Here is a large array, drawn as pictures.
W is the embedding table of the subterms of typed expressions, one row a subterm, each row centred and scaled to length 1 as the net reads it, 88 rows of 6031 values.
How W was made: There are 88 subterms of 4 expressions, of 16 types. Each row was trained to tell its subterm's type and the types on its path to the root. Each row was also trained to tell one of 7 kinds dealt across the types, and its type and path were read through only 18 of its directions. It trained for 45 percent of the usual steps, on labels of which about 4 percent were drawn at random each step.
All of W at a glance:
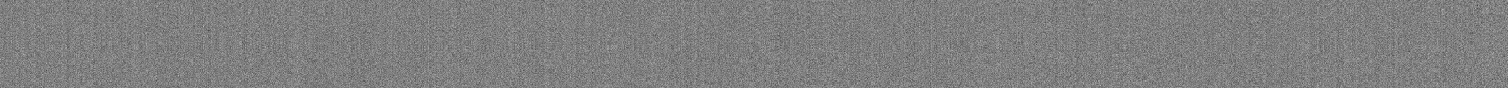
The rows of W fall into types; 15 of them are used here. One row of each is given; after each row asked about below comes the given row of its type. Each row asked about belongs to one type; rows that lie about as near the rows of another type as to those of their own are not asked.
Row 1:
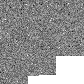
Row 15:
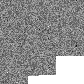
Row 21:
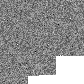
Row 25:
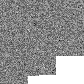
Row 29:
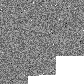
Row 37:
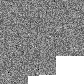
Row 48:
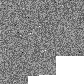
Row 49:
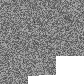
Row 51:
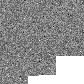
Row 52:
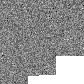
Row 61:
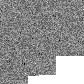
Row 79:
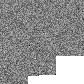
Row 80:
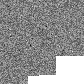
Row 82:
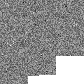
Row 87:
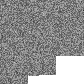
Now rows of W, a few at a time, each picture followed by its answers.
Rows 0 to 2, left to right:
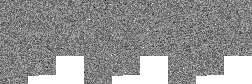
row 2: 25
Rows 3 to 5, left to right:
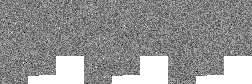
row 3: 52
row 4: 29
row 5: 48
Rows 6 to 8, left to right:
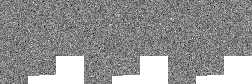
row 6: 52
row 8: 25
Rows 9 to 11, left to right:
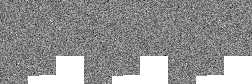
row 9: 37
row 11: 25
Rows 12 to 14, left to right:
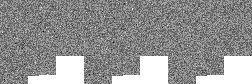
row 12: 37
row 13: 37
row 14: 21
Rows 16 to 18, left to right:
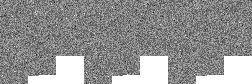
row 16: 82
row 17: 21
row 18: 1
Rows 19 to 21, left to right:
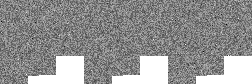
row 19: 51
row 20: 82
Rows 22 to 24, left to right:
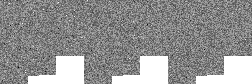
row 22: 29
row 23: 21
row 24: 80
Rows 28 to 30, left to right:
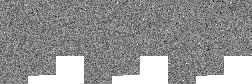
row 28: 15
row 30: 80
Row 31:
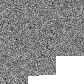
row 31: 52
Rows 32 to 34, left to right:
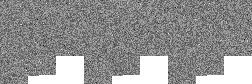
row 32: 61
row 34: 82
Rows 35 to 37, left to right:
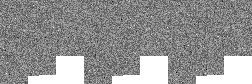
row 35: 37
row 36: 80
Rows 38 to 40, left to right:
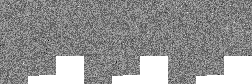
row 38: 79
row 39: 87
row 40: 48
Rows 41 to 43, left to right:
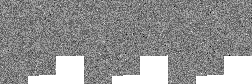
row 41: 15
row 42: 25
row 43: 1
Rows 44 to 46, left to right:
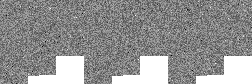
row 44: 79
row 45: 48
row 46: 49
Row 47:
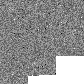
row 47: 48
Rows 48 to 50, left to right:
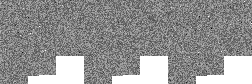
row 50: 21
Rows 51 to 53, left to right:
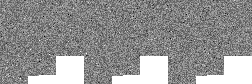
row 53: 1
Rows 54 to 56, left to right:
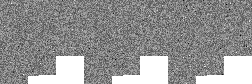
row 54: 15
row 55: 52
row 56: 29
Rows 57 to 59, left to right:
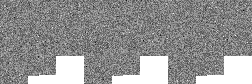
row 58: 1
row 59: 79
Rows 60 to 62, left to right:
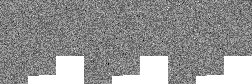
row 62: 29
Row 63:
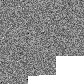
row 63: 21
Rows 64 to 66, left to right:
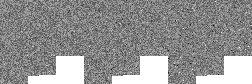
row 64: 79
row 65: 25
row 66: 52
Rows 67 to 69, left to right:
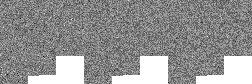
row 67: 52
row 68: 79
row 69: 49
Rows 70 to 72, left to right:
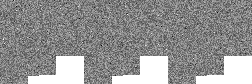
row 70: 48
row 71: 49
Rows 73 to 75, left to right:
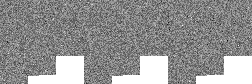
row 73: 15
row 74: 51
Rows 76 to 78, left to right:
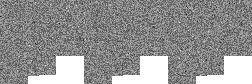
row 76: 79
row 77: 15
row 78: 87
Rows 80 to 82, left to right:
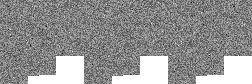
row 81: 80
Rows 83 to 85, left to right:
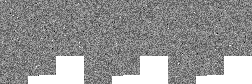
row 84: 82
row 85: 49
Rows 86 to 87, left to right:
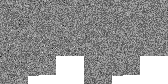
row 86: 61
